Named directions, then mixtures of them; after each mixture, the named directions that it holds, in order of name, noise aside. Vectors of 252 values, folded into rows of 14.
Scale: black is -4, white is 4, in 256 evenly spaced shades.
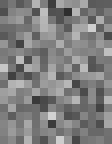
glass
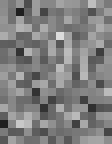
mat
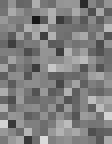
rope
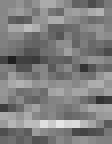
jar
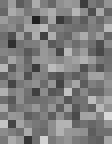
rope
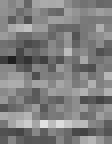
jar, mat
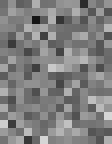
rope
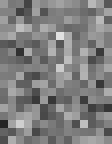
mat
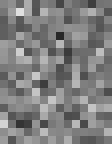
mat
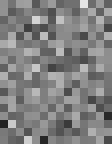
rope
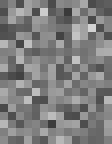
glass, mat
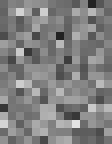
glass, jar, mat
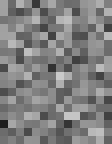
glass, mat, rope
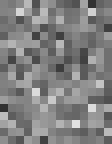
jar, mat, rope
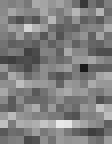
jar, rope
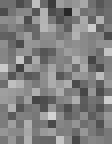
glass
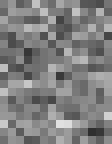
glass, jar, rope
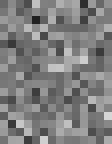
mat, rope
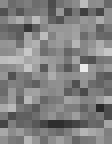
glass, jar, rope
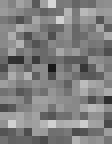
glass, jar, rope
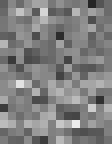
glass, jar, mat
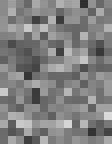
jar, mat, rope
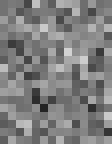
glass, mat, rope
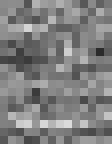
jar, mat, rope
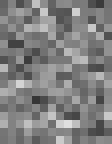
glass, jar, rope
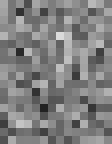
mat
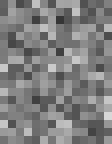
glass, rope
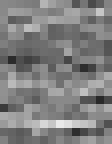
jar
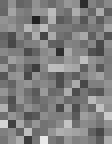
rope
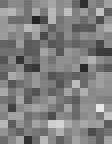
glass, jar, rope
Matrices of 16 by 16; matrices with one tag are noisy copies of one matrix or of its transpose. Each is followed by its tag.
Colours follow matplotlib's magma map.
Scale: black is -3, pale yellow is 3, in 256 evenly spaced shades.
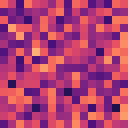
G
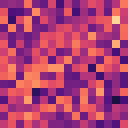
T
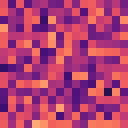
G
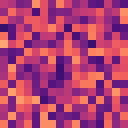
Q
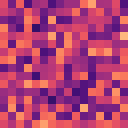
G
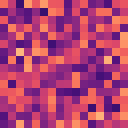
G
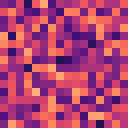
Q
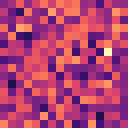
T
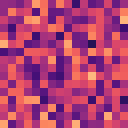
Q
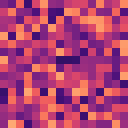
Q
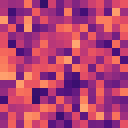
T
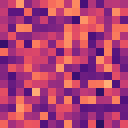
T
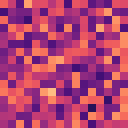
G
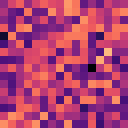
T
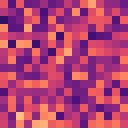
G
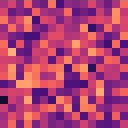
T
